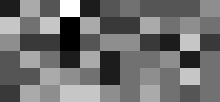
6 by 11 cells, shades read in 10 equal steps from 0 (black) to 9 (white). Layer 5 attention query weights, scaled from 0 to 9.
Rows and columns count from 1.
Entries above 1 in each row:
9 10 9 8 10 11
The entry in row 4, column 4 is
1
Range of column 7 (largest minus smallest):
3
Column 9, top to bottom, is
3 4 1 5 4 4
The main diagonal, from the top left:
1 4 2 1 4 5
